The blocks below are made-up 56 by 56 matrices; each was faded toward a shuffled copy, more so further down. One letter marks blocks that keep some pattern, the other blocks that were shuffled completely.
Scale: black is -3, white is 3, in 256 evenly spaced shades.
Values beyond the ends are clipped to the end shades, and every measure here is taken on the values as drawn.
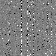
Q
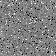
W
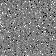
W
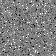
W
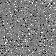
W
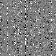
Q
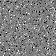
W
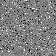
W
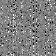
Q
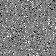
W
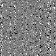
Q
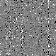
Q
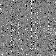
Q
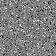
W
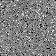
W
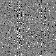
Q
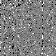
Q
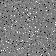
W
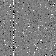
Q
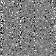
Q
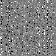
Q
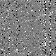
Q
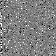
Q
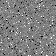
W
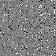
Q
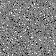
W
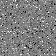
W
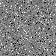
W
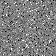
W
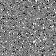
W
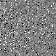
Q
